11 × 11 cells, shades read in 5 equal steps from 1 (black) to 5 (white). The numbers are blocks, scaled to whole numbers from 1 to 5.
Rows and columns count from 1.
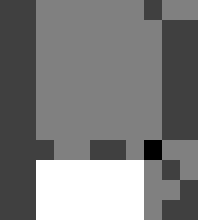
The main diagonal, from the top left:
2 2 3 3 3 3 3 3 3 3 2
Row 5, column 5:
3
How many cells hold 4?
0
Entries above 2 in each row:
8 7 7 7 7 7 7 5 8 8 7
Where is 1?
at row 8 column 9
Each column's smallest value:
2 2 2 3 3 2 2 3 1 2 2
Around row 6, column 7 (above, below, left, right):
3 3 3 3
